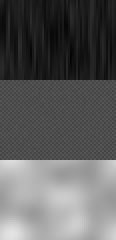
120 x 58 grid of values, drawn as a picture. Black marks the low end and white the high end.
It is made of 3 by 1 panels. Panel 1,1: very low, streaked downward, faint in contrast. Panel 2,1: low, checkered, faint in contrast. Panel 3,1: high, smooth.
